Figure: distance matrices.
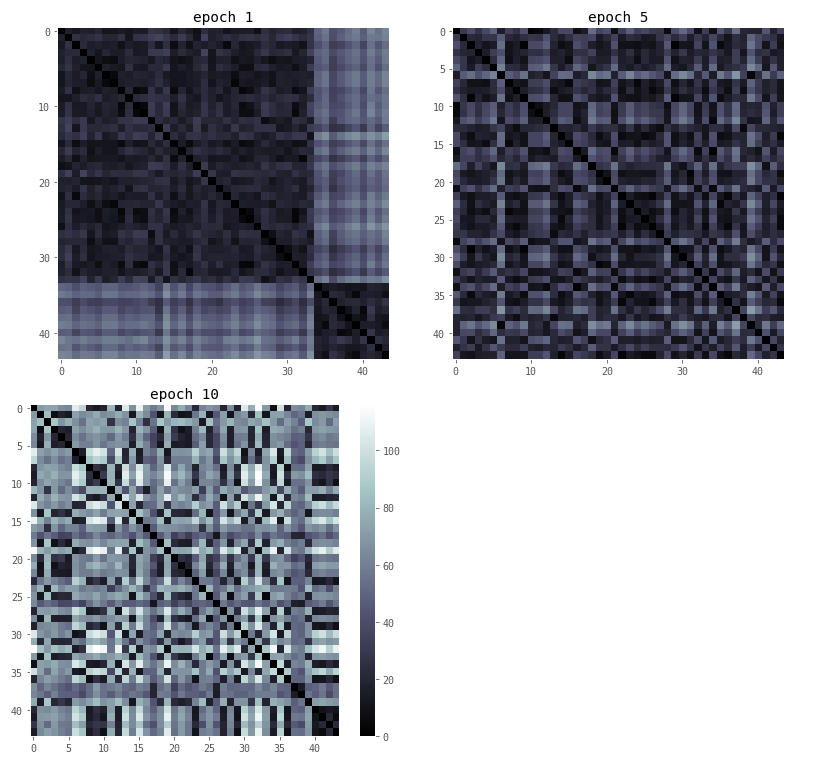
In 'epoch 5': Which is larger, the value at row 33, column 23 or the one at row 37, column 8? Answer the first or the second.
the second
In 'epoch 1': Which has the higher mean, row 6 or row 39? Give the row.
39
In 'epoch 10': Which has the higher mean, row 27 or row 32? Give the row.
32
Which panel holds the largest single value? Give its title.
epoch 10
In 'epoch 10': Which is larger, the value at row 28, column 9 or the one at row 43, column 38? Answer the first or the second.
the first
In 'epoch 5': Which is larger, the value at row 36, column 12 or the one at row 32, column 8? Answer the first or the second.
the first
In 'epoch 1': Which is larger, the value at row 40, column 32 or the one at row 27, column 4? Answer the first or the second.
the first
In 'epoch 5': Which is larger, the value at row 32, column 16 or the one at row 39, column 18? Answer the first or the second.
the second
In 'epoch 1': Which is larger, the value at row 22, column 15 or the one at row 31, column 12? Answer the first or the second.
the second
